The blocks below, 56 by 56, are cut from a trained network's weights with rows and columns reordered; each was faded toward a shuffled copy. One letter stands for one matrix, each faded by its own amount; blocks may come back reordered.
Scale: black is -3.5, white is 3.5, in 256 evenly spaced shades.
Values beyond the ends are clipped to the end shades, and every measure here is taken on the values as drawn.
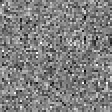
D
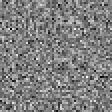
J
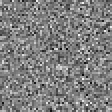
J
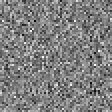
J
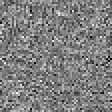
J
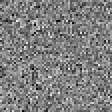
J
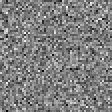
J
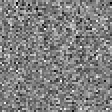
J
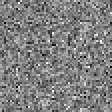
D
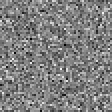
D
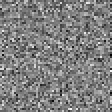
J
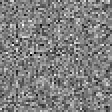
J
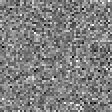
J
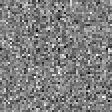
D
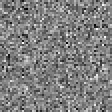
D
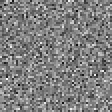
D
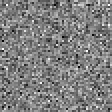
D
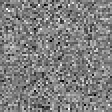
D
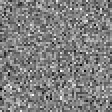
D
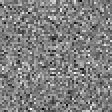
D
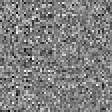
D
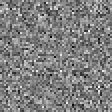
J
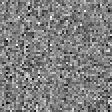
D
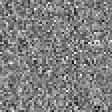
J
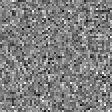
D
